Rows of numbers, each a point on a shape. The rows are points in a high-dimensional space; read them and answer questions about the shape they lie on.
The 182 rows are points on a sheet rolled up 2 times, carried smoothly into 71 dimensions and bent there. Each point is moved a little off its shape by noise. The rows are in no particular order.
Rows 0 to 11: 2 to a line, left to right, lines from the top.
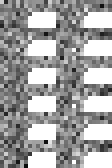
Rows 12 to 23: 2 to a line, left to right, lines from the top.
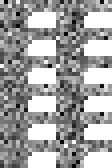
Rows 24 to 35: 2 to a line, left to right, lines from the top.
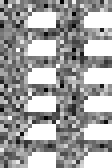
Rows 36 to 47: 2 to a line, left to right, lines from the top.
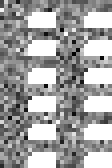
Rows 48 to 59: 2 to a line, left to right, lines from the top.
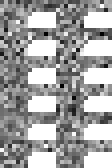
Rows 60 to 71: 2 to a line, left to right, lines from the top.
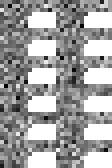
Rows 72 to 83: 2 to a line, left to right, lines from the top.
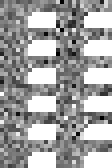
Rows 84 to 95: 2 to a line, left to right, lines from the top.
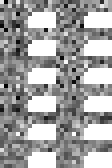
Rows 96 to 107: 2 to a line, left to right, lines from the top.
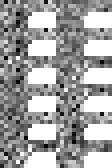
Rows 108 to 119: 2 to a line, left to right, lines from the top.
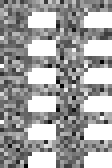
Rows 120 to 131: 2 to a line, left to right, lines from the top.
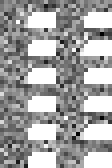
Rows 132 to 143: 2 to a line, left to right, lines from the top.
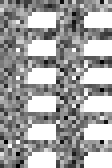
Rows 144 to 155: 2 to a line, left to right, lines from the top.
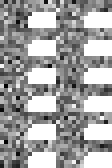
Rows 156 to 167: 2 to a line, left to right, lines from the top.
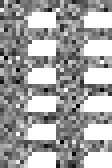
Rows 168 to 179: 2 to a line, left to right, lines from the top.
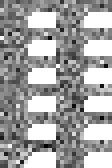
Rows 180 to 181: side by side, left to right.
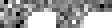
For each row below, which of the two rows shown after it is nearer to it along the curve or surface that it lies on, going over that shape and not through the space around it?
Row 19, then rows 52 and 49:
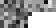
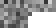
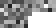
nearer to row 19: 49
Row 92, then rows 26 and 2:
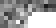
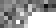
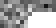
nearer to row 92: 26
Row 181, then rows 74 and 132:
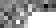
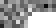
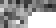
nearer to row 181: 74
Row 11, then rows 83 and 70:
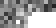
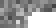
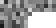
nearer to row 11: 70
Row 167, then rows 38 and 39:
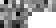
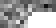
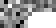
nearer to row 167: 39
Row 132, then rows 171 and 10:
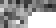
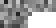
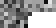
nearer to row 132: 171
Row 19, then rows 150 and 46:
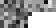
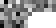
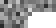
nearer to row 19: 150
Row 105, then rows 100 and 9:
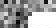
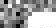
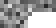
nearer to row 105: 100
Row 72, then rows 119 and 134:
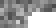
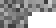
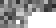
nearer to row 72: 119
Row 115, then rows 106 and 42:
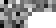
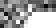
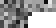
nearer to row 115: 106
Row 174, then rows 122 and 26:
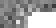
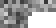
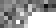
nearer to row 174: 122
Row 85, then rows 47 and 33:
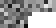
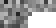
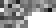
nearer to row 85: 33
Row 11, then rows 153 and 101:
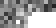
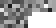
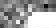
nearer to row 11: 101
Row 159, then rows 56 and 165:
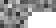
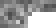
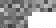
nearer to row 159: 165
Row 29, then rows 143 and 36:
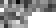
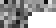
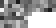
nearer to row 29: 36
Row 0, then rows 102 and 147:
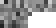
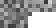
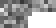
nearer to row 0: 102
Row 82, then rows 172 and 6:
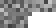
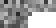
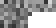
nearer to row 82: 6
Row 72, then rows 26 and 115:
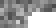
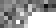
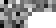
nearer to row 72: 26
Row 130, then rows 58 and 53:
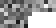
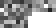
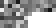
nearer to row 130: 58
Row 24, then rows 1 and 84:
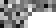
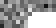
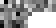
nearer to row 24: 84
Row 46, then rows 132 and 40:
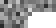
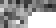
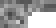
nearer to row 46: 132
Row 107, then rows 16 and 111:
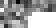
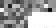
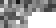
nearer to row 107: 111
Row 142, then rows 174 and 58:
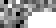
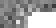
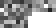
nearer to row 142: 58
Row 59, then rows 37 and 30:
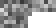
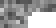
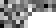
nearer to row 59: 37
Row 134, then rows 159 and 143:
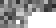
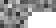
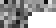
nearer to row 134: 159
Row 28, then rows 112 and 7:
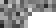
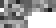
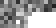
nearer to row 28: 7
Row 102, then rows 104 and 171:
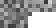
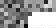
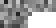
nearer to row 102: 171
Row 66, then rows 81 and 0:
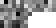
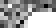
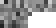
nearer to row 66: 81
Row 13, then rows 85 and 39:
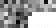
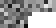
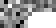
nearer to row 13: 85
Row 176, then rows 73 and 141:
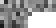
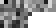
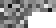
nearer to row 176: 141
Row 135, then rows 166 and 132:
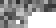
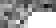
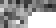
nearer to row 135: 132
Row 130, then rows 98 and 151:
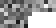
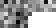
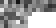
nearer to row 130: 98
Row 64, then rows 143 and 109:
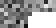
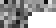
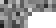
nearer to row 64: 143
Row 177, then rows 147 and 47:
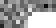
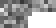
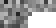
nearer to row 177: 47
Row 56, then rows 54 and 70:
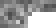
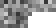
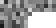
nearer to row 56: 54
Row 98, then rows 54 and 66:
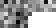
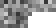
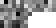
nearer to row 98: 66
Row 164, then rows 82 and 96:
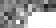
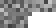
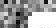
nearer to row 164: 82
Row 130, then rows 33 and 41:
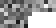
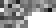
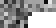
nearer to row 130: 41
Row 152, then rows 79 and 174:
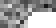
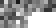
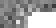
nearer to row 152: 79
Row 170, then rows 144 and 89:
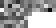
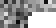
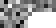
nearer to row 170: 144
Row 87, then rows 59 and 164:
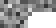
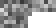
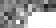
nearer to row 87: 164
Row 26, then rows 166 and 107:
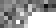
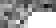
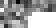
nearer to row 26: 166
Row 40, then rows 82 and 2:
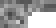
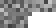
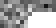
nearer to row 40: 82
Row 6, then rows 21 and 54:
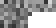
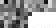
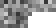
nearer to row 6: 54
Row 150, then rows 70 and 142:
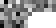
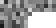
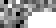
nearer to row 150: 142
